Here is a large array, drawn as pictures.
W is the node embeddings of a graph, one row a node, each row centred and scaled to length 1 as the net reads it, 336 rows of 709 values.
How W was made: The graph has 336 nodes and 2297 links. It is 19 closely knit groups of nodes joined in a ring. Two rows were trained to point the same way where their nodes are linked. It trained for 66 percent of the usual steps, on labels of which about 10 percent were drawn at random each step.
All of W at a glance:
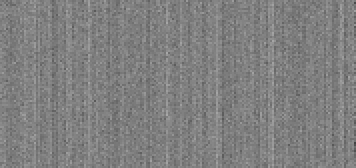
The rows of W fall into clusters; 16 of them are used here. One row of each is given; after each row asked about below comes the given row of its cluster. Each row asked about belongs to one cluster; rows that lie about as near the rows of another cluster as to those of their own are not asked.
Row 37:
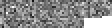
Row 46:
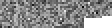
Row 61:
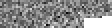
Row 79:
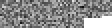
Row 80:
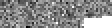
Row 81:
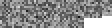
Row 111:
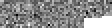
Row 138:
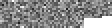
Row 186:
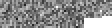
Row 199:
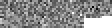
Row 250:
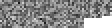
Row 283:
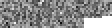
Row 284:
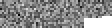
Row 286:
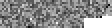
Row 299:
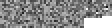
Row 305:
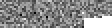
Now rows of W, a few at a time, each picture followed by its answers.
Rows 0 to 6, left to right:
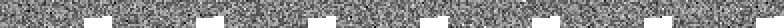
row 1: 111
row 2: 305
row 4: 61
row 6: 111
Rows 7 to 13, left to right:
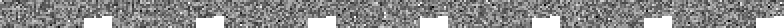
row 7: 250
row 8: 199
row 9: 138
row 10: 79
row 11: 305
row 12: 81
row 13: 186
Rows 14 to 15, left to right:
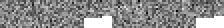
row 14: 299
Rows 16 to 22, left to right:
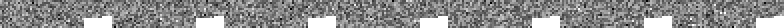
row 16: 81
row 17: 111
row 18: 284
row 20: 186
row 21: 186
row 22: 111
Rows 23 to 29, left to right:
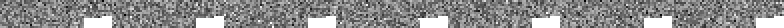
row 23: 79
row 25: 284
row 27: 286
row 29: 61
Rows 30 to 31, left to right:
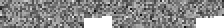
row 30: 81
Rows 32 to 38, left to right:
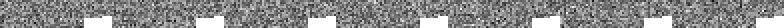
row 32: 305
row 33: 61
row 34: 186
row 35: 305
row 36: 111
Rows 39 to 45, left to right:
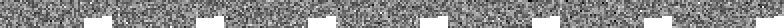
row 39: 286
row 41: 305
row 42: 79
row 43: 46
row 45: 37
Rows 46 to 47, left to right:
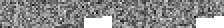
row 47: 299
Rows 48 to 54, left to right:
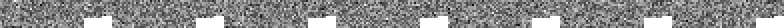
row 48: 81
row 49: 199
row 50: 81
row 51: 79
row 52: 138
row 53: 80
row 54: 284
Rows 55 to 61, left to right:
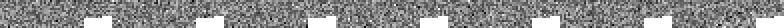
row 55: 299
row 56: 283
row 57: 305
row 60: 299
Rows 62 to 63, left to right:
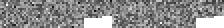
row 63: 111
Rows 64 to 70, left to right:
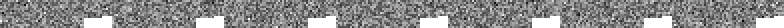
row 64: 138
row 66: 81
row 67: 250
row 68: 286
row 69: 283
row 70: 81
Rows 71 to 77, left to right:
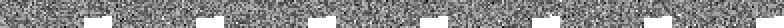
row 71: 37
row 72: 299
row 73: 111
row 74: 299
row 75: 46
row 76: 284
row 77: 46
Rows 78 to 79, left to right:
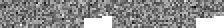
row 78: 250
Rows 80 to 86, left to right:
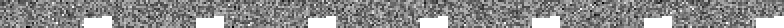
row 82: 299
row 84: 80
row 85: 284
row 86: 80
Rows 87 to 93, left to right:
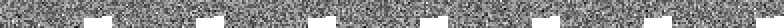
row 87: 138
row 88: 79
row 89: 284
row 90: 37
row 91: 138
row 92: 186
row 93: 305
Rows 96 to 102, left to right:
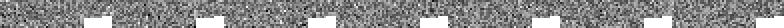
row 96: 80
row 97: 305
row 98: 79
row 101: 286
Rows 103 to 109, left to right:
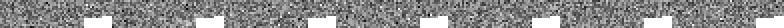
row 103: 80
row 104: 61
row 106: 46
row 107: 186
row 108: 283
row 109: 79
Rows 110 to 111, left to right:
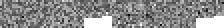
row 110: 61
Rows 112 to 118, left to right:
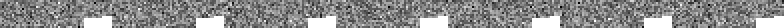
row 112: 80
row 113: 46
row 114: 286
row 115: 80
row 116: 111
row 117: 81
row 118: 305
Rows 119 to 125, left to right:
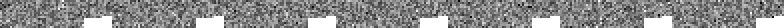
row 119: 250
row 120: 46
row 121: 305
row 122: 283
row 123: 61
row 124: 186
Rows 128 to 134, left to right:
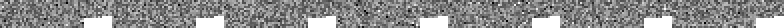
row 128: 286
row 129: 37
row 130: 284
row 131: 80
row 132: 111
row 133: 299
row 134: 80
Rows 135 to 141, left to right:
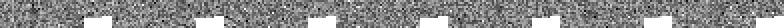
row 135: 186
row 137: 199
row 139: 37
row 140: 80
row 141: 37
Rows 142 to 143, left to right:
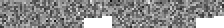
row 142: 283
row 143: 79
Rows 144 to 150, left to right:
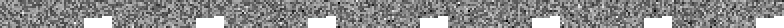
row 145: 250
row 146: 138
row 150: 61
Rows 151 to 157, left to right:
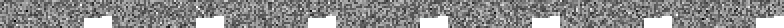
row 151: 111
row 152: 81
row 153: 111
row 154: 284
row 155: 79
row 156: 199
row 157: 286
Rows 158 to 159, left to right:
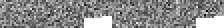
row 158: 186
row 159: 299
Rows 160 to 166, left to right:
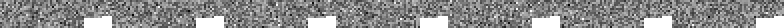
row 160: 186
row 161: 305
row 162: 79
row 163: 80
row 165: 299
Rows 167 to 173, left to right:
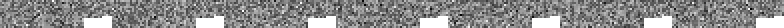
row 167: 138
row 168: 61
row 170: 199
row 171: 250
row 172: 46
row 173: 299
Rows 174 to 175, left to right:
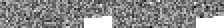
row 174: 284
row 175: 79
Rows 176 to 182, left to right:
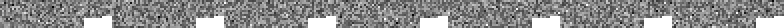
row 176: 37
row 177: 81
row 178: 250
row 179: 111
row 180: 305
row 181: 37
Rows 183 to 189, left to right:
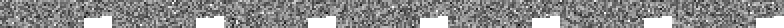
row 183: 81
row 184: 305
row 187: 81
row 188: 199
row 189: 199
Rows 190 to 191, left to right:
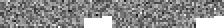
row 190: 80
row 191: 284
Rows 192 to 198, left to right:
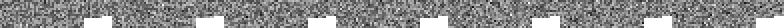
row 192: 250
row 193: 80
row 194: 305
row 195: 286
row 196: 79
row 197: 299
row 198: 138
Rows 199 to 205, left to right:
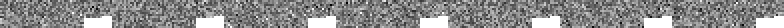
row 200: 186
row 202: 186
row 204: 286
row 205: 81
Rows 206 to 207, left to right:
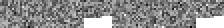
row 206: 199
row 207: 46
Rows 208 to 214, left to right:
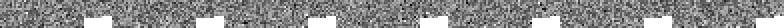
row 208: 186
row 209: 81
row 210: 299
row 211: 284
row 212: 186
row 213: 61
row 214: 286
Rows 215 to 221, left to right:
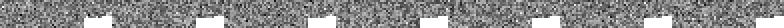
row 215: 111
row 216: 37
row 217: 199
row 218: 46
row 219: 199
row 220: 250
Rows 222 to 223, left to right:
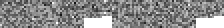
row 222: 79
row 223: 199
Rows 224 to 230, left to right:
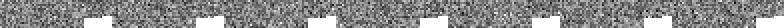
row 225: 37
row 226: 286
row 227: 37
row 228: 61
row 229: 61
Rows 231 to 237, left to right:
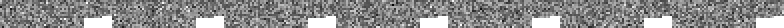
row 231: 37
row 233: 250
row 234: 286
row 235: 80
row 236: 61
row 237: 284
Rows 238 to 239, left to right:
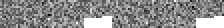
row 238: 61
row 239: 61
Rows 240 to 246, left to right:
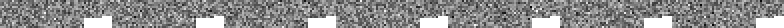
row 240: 286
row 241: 305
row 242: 286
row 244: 138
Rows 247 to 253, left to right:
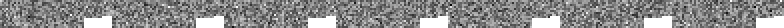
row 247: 81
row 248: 305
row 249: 81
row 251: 138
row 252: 284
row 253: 46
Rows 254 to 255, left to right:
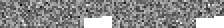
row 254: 80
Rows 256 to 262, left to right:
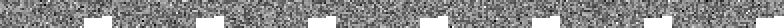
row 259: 138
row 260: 37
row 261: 286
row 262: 283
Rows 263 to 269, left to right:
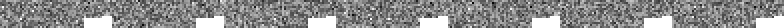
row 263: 199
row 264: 286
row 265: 46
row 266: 283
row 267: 111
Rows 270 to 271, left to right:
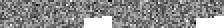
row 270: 305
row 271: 37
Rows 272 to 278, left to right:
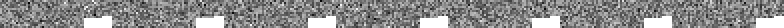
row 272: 138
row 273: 80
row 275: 186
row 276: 286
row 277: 81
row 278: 250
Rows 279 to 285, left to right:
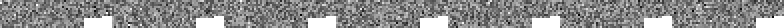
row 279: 250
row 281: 81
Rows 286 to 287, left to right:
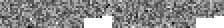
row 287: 283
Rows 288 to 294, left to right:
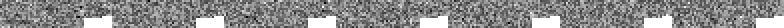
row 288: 37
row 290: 305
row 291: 138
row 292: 305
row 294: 286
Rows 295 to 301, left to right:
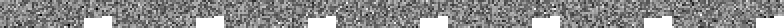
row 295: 186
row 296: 37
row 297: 250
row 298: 283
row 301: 286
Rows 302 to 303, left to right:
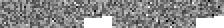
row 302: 283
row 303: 37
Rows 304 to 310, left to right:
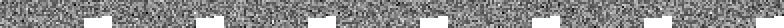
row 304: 199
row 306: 81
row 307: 305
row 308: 299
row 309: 286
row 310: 61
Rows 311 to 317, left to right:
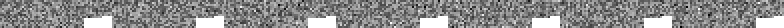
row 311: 79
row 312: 37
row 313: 61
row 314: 250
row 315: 283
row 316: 199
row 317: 46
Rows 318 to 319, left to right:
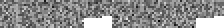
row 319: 283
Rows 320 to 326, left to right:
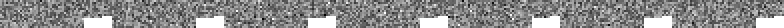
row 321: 81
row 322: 37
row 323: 284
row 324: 199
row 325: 186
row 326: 299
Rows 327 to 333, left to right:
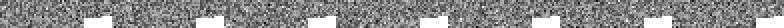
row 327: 199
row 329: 199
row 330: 61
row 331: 186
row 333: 46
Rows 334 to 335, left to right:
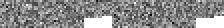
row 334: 186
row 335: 283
